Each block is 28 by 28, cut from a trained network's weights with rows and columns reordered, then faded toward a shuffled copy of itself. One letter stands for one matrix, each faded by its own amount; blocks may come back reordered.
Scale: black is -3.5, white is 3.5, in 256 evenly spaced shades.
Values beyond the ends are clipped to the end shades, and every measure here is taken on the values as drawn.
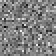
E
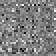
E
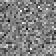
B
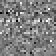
E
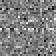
E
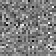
E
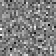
B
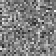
B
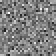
B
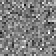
B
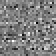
E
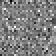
E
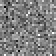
B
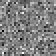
E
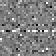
E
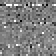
E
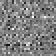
E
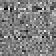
E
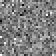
B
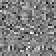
E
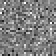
E
